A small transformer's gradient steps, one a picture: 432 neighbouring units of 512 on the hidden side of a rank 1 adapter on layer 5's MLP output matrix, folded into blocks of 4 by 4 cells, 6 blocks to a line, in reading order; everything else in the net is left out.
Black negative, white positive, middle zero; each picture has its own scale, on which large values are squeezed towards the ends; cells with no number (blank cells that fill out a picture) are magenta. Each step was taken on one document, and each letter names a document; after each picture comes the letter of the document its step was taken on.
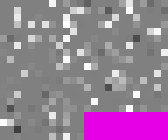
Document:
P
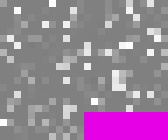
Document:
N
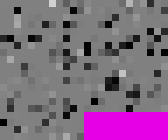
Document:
P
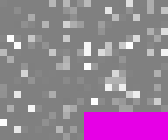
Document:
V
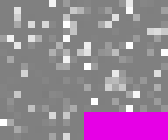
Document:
P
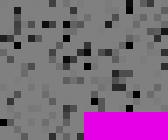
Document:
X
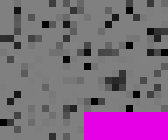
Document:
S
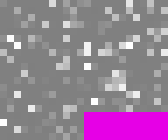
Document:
V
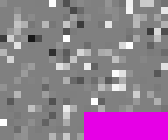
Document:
X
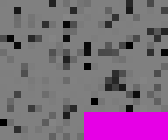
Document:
P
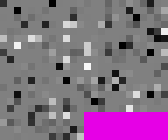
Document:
N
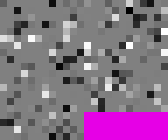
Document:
X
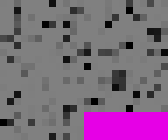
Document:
S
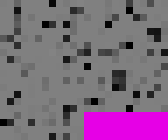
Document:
S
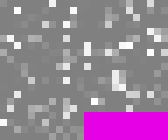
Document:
N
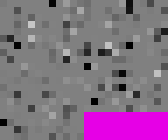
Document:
P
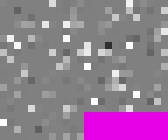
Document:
V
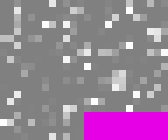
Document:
S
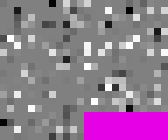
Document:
V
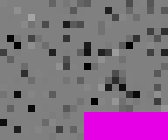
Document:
V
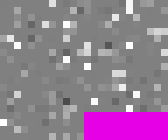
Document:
P
